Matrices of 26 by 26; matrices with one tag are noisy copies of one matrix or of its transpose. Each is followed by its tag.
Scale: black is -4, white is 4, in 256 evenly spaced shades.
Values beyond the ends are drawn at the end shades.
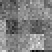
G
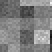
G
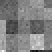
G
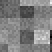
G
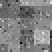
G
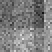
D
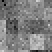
G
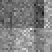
D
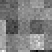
G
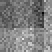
D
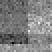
D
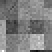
G
